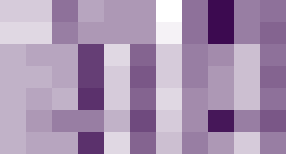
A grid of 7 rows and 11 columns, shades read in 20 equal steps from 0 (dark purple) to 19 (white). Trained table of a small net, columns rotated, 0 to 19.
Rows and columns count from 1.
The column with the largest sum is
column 7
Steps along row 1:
same down up down same up down down up down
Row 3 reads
13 12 12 4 16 7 15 9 10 14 8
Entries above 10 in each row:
6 6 6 7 7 4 7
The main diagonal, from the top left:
15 16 12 4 15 5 14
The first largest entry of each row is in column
7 7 5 5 7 7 5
